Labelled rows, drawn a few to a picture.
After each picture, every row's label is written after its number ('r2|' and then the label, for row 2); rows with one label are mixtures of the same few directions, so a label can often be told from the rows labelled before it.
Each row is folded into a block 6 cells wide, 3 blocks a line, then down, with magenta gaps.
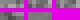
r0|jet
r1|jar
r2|jar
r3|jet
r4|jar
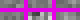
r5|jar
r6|jar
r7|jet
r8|jar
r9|jet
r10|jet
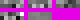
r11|jar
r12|jar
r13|jet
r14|jar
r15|jet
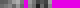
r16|jet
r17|jet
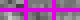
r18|jar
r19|jar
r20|jar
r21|jet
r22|jet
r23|jet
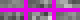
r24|jet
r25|jet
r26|jet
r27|jet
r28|jar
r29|jet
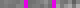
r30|jar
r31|jet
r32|jet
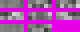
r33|jar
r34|jar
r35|jar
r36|jet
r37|jar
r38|jet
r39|jet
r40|jar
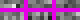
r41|jar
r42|jar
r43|jet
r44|jar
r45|jet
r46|jar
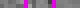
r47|jar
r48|jar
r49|jet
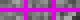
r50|jet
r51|jar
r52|jet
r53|jar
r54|jet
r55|jar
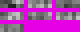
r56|jet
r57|jet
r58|jet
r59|jet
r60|jar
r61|jet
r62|jar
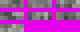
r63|jet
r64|jar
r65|jar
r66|jet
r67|jet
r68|jet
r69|jet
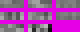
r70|jet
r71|jet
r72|jar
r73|jet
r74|jet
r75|jet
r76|jar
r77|jar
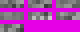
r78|jar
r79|jar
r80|jar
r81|jet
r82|jar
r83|jar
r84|jar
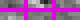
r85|jet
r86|jet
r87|jar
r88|jet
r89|jar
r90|jet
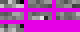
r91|jar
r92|jar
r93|jar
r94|jet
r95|jar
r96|jar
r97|jar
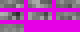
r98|jar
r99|jet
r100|jar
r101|jet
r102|jet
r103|jar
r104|jar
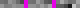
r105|jar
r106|jar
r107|jar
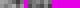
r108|jet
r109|jet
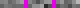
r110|jar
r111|jar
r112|jar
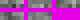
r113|jar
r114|jar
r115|jet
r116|jet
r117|jar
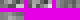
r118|jar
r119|jar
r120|jet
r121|jet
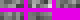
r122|jar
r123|jar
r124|jar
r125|jet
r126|jet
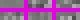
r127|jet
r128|jar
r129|jar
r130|jar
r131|jet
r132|jar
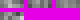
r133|jet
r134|jet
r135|jet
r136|jar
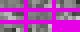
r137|jar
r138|jar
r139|jar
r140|jet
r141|jet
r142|jar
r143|jar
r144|jar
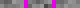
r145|jet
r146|jar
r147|jet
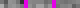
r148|jar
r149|jet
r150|jar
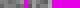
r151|jar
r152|jar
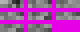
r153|jet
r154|jar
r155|jet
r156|jar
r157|jar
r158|jar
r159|jar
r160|jar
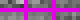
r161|jar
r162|jet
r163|jet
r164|jet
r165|jar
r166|jet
